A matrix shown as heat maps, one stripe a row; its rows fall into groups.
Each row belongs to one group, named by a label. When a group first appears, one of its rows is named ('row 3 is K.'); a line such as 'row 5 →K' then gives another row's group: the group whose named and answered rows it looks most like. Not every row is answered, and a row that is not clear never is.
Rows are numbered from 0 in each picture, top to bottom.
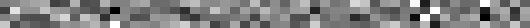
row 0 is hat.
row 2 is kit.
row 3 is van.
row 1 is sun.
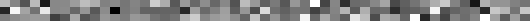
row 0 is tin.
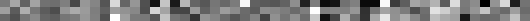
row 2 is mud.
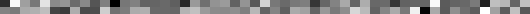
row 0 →sun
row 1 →hat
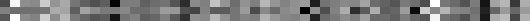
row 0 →sun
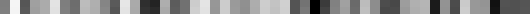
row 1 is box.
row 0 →box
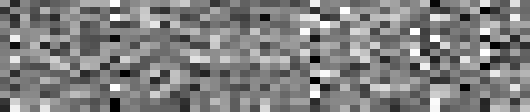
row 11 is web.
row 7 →hat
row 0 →van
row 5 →sun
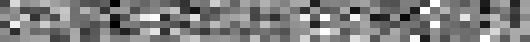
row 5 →hat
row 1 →kit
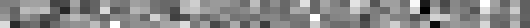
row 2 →tin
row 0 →hat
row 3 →van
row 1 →hat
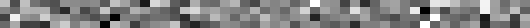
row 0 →tin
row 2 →sun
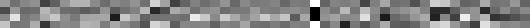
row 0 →tin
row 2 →box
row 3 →tin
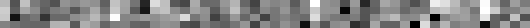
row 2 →van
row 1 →tin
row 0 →tin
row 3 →kit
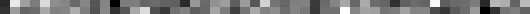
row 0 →sun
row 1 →web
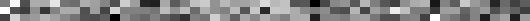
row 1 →van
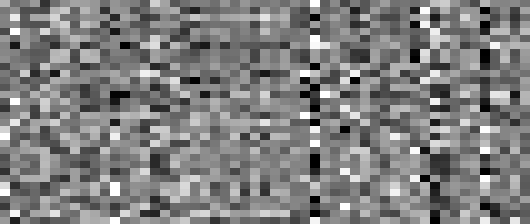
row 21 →hat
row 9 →web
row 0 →tin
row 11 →kit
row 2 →box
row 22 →web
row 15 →web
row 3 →kit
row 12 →web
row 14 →sun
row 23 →web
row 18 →tin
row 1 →kit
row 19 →van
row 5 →tin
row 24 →web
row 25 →hat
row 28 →web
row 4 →sun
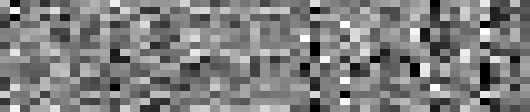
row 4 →hat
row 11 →web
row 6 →web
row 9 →kit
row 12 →sun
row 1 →box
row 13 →tin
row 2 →van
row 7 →box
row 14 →web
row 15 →box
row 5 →hat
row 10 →kit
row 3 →web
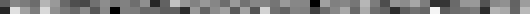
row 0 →web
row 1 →sun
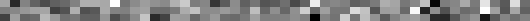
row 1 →hat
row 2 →web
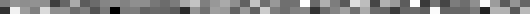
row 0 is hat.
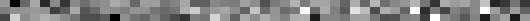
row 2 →sun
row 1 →hat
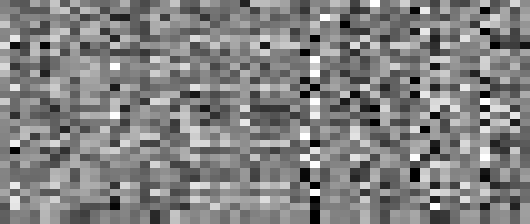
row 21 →van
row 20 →box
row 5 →box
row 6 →van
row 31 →web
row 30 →web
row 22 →hat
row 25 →kit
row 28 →box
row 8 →tin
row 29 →sun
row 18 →hat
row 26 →box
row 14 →tin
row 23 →tin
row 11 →kit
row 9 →van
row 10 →tin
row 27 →tin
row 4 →kit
